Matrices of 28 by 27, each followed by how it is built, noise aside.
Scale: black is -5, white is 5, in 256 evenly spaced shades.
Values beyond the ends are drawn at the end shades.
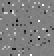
sparse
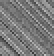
Toeplitz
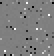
sparse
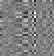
low rank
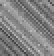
Toeplitz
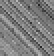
Toeplitz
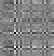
low rank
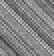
Toeplitz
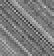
Toeplitz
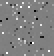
sparse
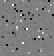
sparse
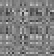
low rank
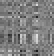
low rank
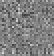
low rank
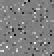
sparse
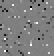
sparse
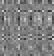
low rank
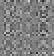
low rank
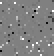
sparse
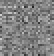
low rank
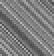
Toeplitz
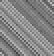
Toeplitz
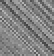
Toeplitz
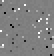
sparse
